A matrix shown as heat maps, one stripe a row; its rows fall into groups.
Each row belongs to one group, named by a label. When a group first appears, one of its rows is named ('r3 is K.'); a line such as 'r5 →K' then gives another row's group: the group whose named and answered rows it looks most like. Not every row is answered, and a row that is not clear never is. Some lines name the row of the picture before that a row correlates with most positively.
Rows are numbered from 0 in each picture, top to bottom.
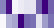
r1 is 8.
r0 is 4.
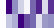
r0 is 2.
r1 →8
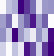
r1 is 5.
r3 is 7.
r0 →8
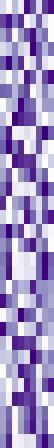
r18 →4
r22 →8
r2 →5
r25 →2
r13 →4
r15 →7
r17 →5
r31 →4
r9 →4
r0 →7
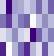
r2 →2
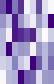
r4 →2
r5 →8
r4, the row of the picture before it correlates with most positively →2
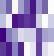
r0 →5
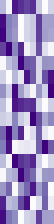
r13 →5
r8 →2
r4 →8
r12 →8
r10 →4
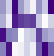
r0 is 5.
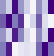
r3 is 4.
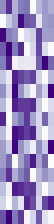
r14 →7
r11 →5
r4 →4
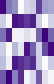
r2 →4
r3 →7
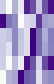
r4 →7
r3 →2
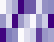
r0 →8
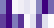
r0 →4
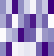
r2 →8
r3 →4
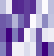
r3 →4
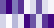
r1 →7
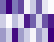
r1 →7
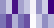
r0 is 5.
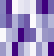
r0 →4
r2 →8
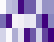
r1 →4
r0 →8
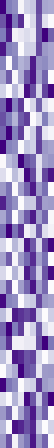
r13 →5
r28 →7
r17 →7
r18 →5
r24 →4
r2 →4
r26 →8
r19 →7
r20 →5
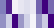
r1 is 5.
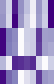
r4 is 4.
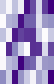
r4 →8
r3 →2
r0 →7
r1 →8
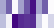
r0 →5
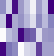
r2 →8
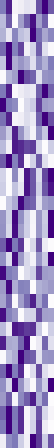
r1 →5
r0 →4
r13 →7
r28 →5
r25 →8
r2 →2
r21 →5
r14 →8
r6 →4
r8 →4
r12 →7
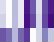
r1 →7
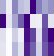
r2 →7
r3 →7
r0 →2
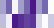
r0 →5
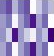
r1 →5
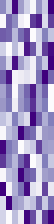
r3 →7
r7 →5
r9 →8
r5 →4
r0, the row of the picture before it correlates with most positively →2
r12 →8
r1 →2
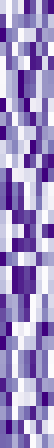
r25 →5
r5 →8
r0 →7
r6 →8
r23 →4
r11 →7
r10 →2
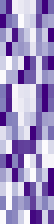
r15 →2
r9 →2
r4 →7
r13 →7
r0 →4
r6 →4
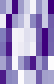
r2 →4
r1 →2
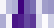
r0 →8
